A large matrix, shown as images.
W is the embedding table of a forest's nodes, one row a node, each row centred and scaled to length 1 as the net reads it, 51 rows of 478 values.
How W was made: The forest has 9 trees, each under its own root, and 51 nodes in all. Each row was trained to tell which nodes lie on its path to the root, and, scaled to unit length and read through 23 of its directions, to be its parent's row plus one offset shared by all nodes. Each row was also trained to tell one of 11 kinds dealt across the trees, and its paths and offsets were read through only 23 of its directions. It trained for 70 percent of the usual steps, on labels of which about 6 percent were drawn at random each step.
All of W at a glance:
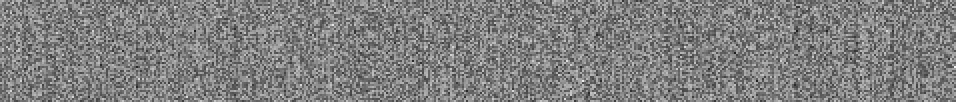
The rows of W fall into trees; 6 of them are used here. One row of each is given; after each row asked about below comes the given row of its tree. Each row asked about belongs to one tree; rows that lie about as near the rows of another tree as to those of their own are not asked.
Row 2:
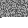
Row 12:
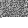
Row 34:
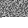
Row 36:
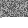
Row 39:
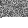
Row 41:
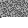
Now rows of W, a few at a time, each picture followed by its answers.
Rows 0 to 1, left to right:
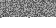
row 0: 12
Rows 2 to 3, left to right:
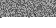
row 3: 36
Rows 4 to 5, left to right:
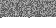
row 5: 39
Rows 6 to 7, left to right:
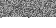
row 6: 39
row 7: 36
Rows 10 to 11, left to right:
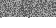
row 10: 12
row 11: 34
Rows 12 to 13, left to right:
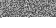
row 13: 36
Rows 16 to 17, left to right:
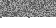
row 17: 41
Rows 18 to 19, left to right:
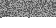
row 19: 34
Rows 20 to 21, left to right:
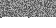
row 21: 41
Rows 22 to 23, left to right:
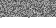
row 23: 36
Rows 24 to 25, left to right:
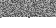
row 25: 12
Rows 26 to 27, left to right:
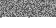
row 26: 2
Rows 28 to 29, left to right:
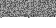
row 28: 12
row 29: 12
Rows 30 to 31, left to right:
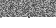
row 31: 12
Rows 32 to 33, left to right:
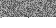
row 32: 36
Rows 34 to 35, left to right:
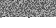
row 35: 34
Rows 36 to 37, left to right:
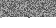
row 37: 34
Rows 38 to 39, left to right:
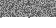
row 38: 2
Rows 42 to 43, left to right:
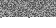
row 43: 41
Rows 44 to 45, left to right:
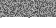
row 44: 36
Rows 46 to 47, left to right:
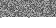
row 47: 36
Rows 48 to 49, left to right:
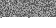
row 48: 12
